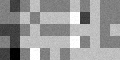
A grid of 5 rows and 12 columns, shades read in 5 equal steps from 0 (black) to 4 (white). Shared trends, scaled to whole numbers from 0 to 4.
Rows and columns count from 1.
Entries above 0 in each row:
12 12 12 12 11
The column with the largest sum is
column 8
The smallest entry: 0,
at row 5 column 2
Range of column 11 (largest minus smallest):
1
